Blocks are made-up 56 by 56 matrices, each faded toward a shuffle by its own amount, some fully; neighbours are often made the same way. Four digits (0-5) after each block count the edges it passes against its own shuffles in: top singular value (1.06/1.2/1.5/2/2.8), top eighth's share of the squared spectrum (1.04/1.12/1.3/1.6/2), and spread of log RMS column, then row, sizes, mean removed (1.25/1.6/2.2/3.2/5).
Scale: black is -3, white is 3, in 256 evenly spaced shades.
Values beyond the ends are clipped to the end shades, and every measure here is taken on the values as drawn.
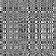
5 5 4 4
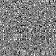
4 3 2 2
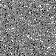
2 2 1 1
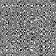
4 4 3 2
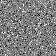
2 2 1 0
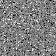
2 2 0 0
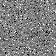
0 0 0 0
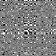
4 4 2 3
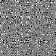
4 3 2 2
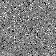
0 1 0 0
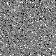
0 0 0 1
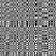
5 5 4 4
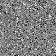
2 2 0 0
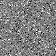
1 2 0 0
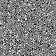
0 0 0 0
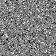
1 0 0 0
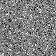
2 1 0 0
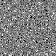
3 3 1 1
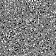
2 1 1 0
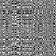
4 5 3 3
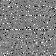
3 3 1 2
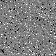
0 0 0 0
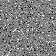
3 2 0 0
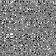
3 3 1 2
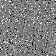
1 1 0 0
